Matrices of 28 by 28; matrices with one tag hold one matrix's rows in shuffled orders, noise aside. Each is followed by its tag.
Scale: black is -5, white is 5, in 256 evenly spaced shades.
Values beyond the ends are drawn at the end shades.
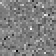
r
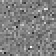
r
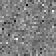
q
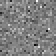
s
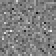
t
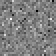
t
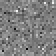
q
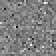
r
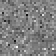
q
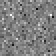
t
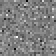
q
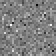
t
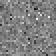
s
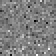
s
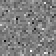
r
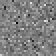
r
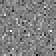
t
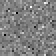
r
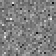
t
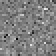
r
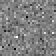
q
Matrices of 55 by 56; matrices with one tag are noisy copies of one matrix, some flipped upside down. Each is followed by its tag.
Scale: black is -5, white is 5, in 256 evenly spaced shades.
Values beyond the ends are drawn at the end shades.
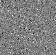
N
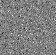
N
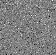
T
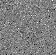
T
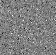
N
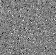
N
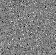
N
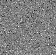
T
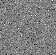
T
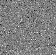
T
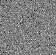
T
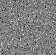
N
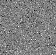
T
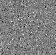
N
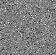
T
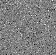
T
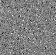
N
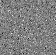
N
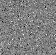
N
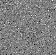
T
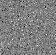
N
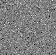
T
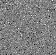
T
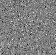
N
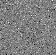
T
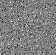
N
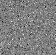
N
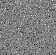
T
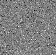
T
